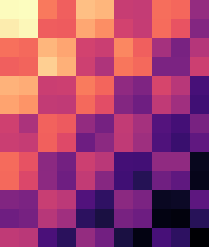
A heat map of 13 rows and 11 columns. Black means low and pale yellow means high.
A checkerboard runs through the table. There are no lone odd cells. The top left is the ninth with the highest average. The halves do not mirror each other. The field climbs toward the top left.
